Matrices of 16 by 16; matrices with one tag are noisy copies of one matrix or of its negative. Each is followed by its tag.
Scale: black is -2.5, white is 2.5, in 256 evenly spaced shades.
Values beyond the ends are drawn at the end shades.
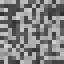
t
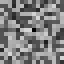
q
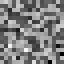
q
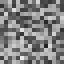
q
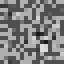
t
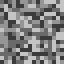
q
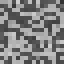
q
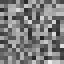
t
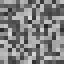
t
